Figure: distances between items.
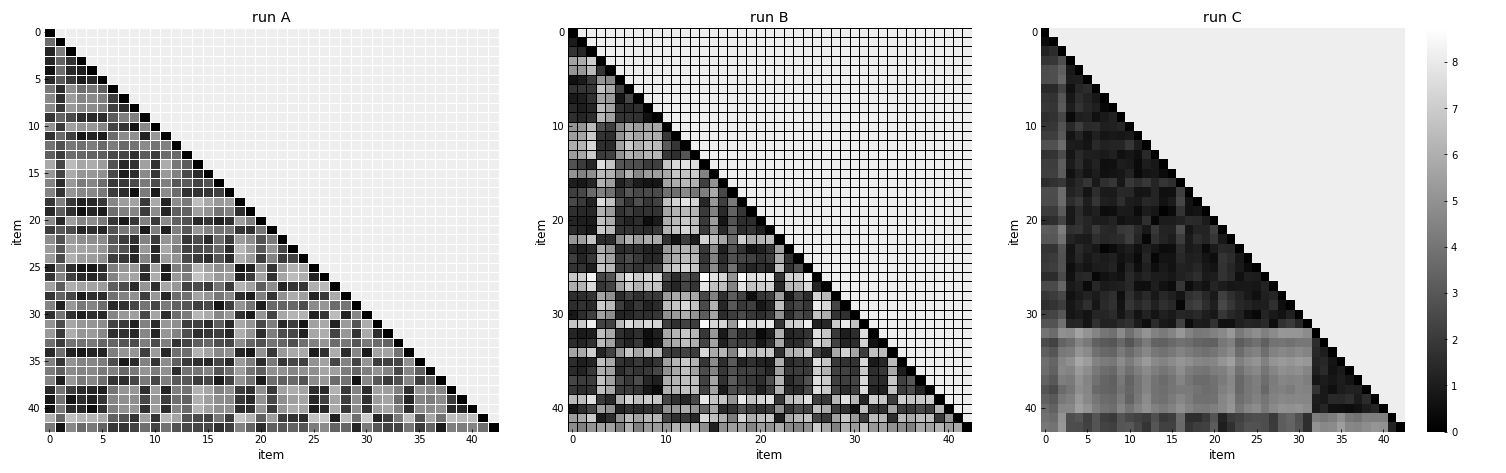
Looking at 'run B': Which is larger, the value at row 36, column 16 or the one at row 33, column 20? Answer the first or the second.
the first
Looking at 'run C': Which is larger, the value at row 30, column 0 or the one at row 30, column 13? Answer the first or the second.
the first
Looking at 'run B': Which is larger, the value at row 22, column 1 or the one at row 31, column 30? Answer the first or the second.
the second
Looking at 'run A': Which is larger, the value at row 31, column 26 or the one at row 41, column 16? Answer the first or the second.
the first
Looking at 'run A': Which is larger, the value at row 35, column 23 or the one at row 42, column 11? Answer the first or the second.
the second
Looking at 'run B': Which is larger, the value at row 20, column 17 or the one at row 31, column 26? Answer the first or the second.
the first
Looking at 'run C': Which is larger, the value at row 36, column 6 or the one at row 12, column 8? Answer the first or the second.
the first
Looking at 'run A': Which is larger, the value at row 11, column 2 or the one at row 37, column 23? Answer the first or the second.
the second
